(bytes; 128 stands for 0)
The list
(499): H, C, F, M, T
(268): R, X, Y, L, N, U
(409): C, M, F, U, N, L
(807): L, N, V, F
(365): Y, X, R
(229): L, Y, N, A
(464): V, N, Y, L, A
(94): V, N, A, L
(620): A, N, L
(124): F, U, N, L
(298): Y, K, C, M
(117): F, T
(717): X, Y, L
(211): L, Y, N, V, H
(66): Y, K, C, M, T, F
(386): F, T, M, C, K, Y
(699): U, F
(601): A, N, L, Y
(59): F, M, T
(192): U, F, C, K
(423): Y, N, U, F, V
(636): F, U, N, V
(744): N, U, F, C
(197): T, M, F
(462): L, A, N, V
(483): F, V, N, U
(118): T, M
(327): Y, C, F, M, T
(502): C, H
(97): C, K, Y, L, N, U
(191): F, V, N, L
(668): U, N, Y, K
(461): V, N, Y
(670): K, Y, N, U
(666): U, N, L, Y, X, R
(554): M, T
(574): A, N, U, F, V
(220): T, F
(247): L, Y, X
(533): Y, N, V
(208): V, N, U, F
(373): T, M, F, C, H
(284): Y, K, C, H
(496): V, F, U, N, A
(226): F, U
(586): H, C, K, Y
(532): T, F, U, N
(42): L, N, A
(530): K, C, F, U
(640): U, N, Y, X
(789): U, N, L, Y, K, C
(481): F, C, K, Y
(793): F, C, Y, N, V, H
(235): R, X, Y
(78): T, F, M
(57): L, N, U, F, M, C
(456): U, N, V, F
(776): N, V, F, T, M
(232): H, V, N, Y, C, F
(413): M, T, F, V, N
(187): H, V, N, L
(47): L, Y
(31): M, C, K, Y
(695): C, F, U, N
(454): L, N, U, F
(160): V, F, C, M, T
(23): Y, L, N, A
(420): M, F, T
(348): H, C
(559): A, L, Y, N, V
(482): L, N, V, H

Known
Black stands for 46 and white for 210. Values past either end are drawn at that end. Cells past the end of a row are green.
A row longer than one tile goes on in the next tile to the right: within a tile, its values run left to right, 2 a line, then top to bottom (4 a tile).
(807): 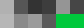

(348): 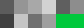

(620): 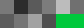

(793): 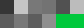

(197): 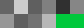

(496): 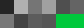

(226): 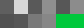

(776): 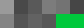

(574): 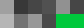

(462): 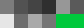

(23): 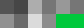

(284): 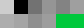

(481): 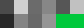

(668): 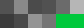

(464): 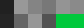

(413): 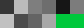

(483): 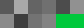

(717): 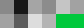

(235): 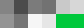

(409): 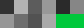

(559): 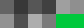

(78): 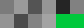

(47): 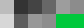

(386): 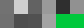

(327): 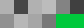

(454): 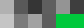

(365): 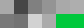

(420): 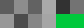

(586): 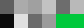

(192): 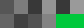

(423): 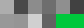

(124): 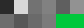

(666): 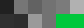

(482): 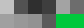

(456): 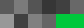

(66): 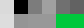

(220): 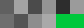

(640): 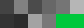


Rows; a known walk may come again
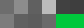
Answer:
(160)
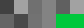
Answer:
(191)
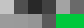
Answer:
(482)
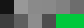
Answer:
(94)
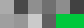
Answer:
(423)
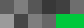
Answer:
(456)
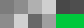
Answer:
(499)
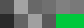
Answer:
(461)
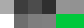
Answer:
(211)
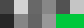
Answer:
(481)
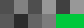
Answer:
(699)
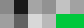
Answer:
(717)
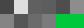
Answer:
(636)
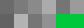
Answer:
(232)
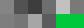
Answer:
(42)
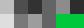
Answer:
(57)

